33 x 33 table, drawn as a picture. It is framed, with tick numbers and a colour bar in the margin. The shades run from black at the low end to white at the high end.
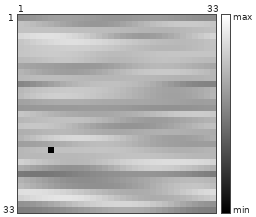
Overall the values sit about 70% of the way up the scale. Streaks run across, left to right. There is no overall slope. A single lone cell is far lower than the cells round it.
